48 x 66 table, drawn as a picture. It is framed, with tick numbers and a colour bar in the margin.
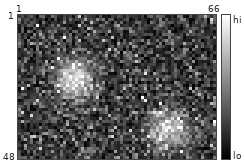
No overall slope runs across the table. Most values sit low, with a long tail of high ones. Overall the values sit about 30% of the way up the scale. No row or column stands out. Two bumps rise from the field.
